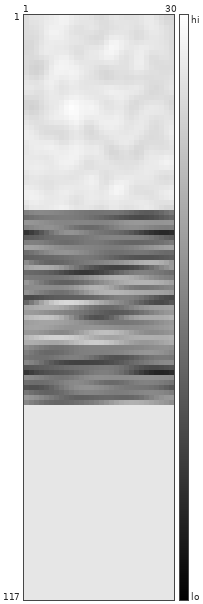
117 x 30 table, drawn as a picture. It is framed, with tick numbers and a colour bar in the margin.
It is made of 3 by 1 panels. Panel 1,1: very high, blotchy, faint in contrast. Panel 2,1: middling, streaked across, strong in contrast. Panel 3,1: very high, flat.
